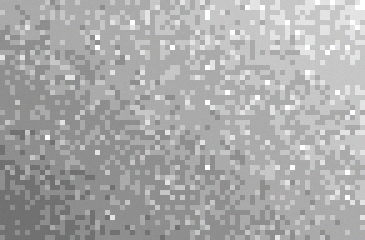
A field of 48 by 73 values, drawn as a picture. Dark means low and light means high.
The ninth with the highest average is the top right. There are no regular stripes. The ninth with the lowest average is the bottom left. Fine speckle covers the field. There is an overall slope up to the top right.
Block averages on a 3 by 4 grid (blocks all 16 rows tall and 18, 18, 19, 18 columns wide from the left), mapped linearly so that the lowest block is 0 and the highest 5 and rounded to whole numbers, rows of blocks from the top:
2345 / 1234 / 0123
